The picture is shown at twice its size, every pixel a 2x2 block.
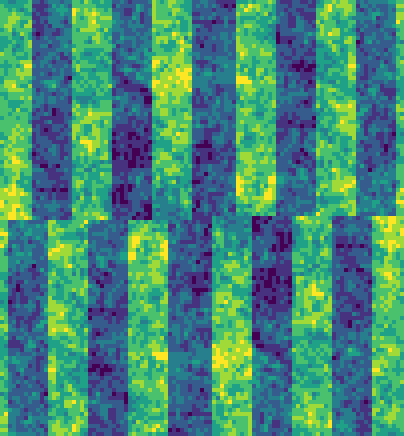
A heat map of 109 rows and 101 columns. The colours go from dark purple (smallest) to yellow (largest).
Stripes: upright, repeating 5 times. Slope: none. Symmetry: a half turn.
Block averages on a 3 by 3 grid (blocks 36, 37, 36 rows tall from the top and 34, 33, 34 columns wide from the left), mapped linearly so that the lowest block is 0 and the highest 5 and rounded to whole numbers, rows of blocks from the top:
3 5 0 | 2 1 2 | 0 5 3
